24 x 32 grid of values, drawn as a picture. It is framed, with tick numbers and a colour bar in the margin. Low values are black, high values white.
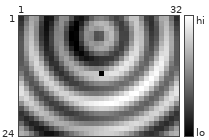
Overall the values sit about 50% of the way up the scale. Concentric rings centre on the top middle. One lone cell stands out, far lower than its neighbours.
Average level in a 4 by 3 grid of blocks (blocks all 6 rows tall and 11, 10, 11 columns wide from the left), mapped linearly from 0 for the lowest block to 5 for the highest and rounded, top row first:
0 1 2 / 2 1 4 / 3 4 5 / 1 4 2
